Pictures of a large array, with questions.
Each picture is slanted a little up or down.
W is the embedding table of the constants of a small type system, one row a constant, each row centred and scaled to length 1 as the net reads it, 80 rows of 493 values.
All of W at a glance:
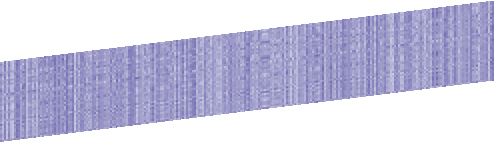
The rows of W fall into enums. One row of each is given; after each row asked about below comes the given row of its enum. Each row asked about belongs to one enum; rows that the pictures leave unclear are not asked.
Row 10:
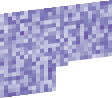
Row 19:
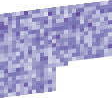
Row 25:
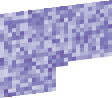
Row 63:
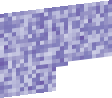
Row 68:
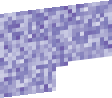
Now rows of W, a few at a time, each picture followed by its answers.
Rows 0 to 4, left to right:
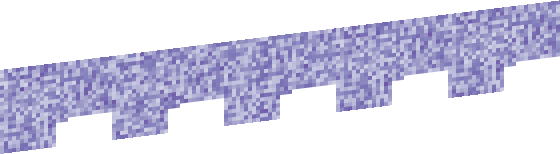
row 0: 10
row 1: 25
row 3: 10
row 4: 10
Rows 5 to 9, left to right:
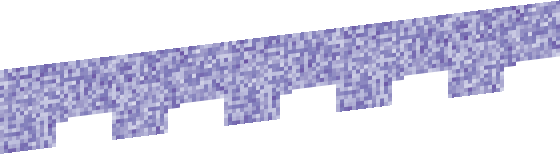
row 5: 10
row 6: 68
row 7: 10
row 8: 10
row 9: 68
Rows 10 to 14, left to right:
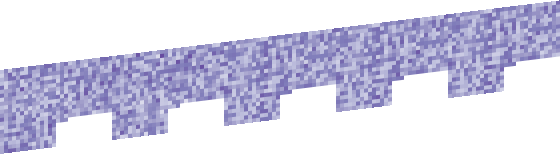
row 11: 19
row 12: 63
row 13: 63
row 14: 63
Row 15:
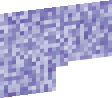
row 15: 10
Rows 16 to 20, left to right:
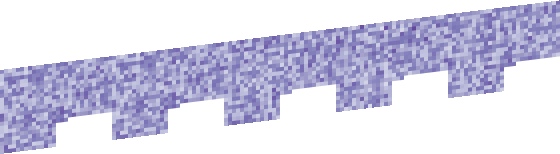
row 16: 25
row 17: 25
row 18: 10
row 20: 63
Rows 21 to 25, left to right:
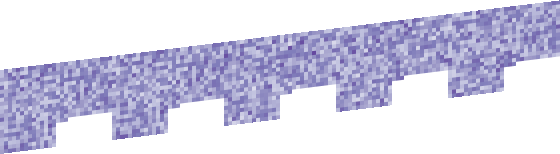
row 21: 10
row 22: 10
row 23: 19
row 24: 68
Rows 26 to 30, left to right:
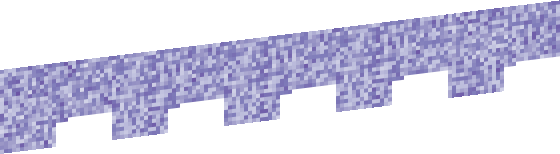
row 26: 68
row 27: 63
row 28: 63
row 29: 63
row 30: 10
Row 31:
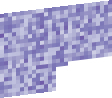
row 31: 63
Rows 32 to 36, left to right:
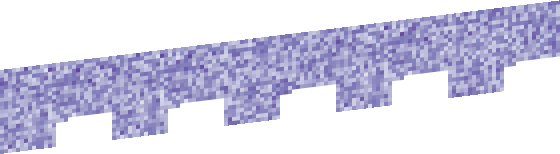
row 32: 19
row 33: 19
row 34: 25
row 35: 19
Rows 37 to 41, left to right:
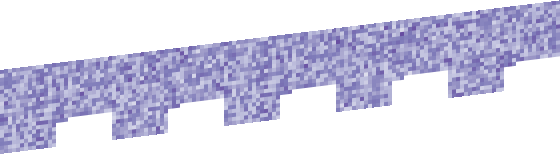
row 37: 63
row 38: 68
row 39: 63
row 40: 19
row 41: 25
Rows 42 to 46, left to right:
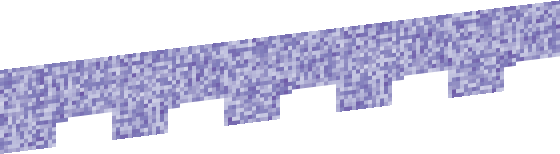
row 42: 63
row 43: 10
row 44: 25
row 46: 25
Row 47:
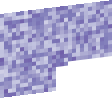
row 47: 25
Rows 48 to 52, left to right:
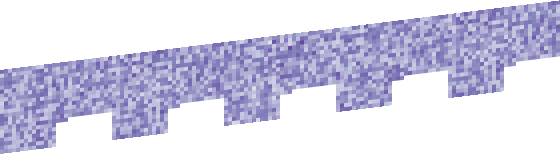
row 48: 63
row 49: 10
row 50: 19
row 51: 25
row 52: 10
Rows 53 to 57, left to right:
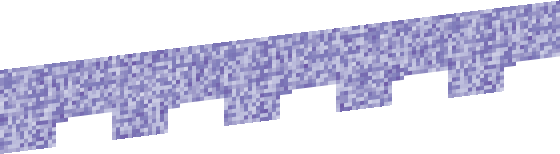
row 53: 63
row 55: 63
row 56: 25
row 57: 63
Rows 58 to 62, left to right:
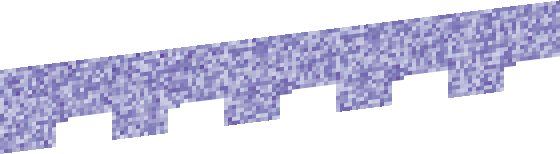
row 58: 68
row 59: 19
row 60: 25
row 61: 25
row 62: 63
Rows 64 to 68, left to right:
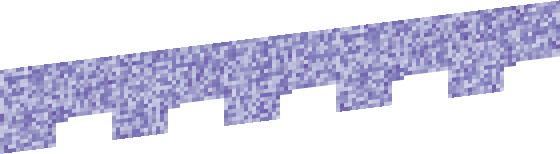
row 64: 25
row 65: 10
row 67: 25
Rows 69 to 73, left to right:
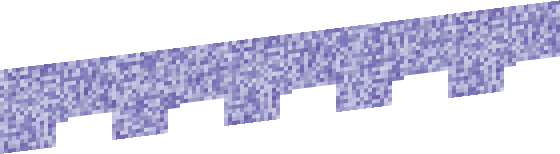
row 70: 25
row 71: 10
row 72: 63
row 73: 10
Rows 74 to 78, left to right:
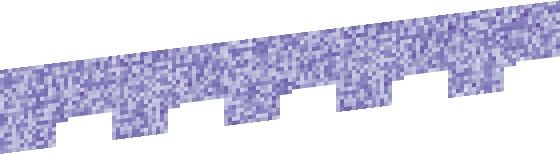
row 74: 63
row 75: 10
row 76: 25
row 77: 10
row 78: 19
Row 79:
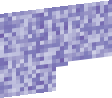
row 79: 63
